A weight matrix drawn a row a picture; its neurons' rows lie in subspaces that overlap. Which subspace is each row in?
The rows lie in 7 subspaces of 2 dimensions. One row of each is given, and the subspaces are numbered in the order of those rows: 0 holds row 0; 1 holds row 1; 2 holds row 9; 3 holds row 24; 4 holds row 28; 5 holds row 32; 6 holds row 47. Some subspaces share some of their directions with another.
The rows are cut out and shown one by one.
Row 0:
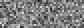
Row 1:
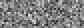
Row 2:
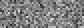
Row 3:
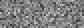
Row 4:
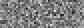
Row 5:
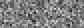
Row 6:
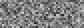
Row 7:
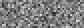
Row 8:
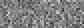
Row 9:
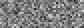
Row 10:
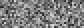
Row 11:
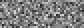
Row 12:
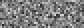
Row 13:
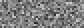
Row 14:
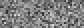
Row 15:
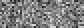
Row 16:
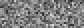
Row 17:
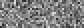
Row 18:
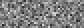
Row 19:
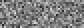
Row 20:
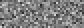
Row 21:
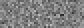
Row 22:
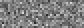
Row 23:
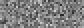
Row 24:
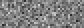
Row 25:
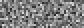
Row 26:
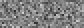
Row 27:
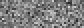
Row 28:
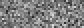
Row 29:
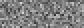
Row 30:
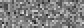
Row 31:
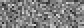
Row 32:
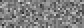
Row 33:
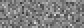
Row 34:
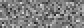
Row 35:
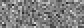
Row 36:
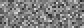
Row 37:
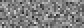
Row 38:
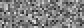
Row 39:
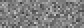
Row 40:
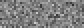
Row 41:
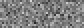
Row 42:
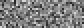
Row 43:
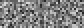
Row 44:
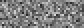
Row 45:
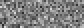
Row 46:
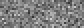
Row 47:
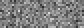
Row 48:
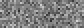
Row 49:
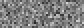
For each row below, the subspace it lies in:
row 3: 6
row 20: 5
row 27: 4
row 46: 4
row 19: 0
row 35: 6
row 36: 2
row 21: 0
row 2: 6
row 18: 3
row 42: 3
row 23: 0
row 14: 4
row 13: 4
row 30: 1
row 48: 6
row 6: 2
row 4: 0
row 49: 5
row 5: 1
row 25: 2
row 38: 1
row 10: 4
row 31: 6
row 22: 1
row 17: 3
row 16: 4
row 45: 0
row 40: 3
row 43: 5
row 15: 6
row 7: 3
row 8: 5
